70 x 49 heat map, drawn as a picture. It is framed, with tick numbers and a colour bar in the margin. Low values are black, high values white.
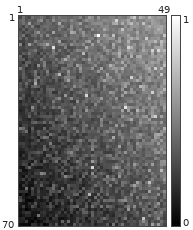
Mirror symmetry: none. Ninth with the lowest average: bottom left. Grain: fine. Ninth with the highest average: top right. Slope: up to the top right. Odd rows or columns: none. Stripes: none.
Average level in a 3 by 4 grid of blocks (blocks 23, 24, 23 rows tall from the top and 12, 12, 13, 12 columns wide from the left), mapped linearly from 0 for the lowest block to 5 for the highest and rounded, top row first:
2345
1234
0123
